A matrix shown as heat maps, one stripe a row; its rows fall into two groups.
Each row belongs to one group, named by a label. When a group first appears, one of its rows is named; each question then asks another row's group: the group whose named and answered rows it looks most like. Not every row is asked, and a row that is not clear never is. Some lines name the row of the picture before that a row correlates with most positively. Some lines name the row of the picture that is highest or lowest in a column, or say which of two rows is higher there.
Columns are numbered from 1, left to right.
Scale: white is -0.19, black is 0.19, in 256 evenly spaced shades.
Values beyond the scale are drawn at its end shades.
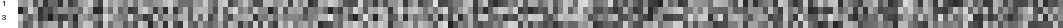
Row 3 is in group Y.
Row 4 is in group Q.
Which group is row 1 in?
Y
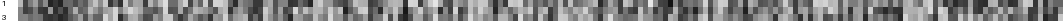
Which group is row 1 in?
Y
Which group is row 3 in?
Y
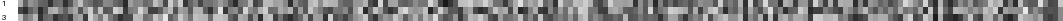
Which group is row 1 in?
Y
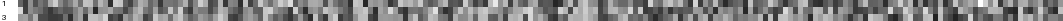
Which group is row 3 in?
Y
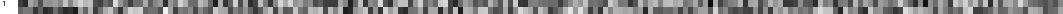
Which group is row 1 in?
Q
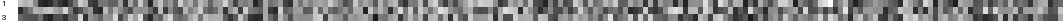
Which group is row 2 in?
Q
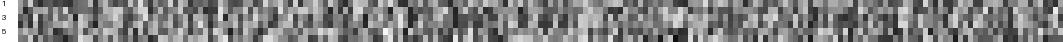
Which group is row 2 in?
Q
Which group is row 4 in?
Q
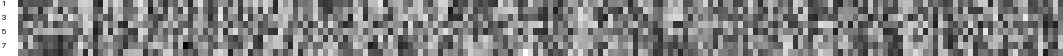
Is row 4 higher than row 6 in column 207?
Yes
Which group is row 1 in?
Q
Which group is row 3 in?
Q
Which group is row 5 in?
Q
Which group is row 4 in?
Y
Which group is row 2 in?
Q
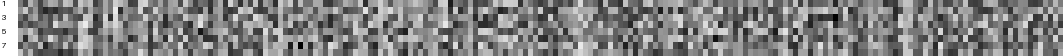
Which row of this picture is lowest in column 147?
4
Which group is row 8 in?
Y
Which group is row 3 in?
Q
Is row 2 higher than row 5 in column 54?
No
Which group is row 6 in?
Q
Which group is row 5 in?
Y
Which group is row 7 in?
Y
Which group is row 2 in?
Y
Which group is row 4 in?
Q
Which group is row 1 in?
Q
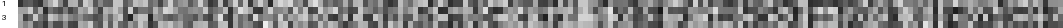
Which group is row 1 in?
Q
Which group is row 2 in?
Y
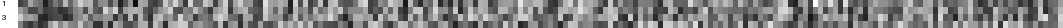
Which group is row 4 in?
Q
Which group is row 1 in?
Y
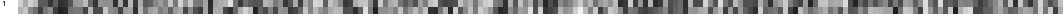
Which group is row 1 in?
Y
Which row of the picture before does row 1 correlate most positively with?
3
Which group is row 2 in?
Y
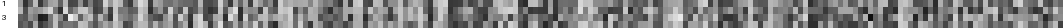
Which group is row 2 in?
Q
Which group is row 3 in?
Q
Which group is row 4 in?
Q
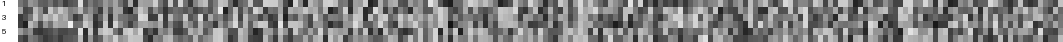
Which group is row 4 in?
Q
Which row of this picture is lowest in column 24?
6
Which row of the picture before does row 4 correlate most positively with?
2
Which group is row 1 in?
Y
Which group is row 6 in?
Y
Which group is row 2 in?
Q
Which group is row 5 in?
Y
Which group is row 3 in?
Q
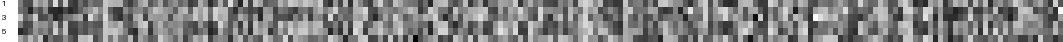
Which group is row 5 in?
Q
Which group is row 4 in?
Q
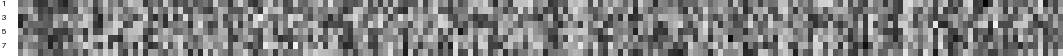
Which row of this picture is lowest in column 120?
1
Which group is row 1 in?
Y
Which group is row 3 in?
Q
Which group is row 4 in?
Q
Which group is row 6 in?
Y
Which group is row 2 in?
Y
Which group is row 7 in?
Y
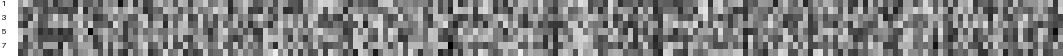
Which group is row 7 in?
Q
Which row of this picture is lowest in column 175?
2
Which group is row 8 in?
Y
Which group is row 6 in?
Y
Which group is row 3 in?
Q
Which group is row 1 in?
Y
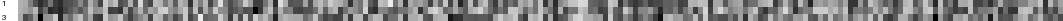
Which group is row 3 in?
Q
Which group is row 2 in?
Y
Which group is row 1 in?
Y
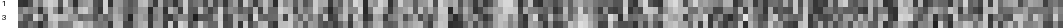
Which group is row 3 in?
Q
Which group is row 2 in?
Q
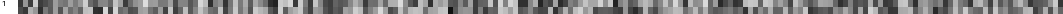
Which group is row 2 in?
Q
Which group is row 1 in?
Q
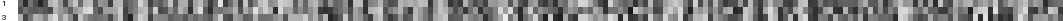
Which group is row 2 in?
Q
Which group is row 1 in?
Q
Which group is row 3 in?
Q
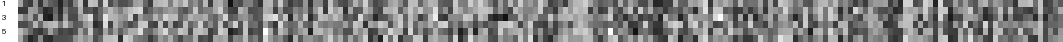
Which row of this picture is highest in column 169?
3
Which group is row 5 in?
Y
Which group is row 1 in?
Y
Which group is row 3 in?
Y
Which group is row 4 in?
Q
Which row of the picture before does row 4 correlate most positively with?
1
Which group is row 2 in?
Y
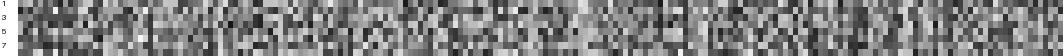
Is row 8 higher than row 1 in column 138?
No
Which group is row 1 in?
Y
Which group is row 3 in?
Y
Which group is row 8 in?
Q
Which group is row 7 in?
Y
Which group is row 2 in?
Q
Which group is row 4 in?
Y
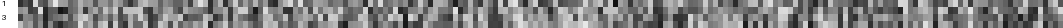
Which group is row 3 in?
Y
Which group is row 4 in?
Y
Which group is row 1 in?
Q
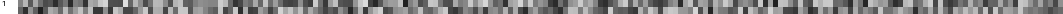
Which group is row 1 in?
Y
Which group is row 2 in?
Q
